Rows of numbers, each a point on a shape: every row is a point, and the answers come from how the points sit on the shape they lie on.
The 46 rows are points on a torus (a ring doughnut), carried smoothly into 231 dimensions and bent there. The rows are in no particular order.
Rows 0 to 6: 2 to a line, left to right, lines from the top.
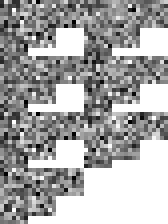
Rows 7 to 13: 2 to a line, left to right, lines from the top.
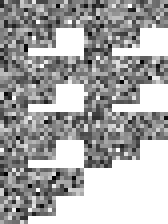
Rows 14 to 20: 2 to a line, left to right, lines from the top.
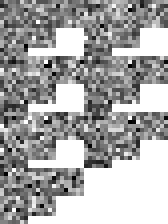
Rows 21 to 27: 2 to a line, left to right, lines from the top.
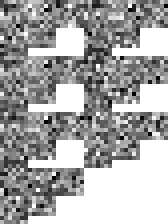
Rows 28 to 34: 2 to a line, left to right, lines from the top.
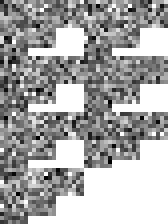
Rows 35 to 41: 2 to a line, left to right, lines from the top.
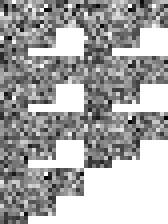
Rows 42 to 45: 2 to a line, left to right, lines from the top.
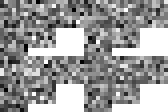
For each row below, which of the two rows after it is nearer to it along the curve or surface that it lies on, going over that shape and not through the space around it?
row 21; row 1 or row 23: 23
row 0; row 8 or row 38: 8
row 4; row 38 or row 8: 8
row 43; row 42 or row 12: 42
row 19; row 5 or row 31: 31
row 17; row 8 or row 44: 44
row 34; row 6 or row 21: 21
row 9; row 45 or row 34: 45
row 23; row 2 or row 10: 10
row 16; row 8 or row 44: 44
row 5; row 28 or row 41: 41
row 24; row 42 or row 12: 42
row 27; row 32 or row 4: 32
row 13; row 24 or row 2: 2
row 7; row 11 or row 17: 17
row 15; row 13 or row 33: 13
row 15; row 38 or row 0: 38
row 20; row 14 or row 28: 28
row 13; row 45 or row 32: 32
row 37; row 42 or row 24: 42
